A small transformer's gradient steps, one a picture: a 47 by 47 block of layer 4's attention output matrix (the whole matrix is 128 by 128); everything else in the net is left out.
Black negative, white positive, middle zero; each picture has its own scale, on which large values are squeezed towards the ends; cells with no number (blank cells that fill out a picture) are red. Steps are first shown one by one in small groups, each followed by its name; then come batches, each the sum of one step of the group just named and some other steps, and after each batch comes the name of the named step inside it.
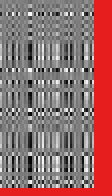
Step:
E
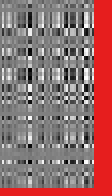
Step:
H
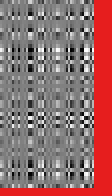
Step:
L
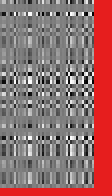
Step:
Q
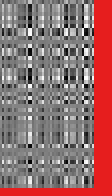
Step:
H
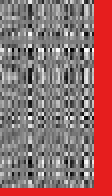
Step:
L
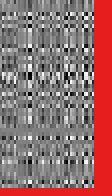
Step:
Q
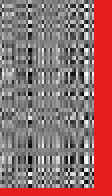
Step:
E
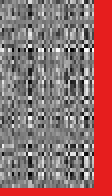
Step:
L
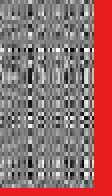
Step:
L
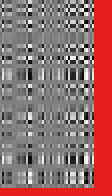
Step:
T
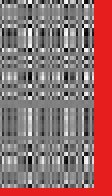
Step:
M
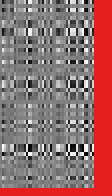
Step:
M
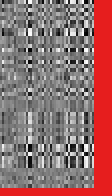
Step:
M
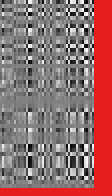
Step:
T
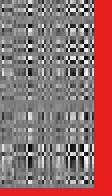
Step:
T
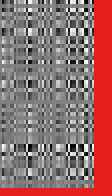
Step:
T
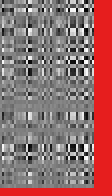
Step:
T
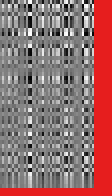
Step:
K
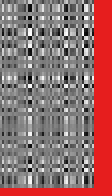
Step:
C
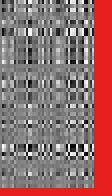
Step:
K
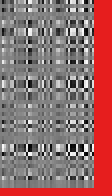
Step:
K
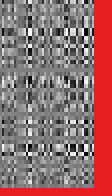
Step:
C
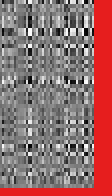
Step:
C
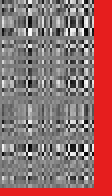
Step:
K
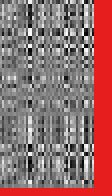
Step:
C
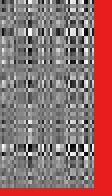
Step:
C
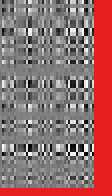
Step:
C
